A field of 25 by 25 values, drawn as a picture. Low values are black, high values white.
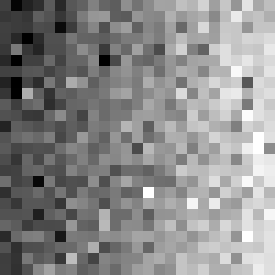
The top left is the ninth with the lowest average. There is an overall slope up to the right. No regular stripes run through it.
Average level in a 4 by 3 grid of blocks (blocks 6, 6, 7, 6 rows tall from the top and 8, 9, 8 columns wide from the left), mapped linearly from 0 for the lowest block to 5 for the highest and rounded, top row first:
025 / 135 / 135 / 135
